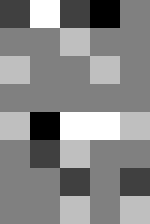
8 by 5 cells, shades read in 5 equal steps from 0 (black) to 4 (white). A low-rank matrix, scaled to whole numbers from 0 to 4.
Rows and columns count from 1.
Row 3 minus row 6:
1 1 -1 1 0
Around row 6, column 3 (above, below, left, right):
4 1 1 2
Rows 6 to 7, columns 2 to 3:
1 3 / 2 1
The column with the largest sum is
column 3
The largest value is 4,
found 3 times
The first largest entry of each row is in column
2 3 1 1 3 3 1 3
